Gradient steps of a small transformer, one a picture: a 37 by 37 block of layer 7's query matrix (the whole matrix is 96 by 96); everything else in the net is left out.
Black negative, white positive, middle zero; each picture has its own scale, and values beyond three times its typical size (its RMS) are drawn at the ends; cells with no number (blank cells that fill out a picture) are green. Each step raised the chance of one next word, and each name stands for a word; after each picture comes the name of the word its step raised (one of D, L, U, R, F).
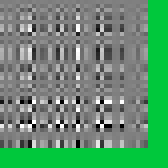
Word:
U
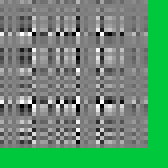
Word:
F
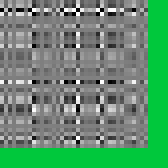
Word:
F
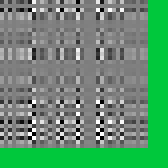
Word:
U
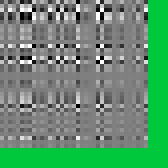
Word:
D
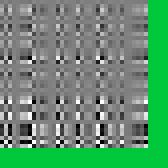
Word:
F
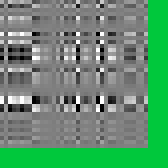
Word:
F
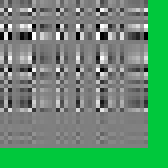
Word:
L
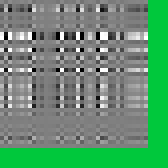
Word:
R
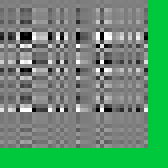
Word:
L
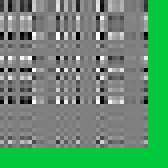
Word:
L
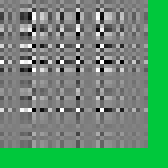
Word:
D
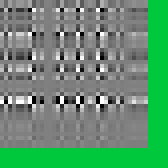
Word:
F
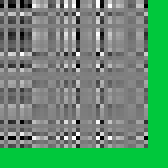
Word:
U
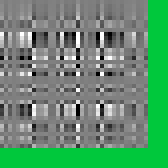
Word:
R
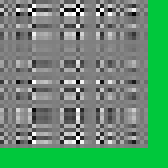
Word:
D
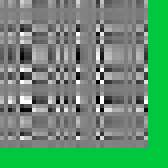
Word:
R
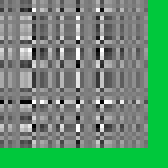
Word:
U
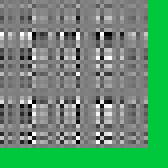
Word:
F
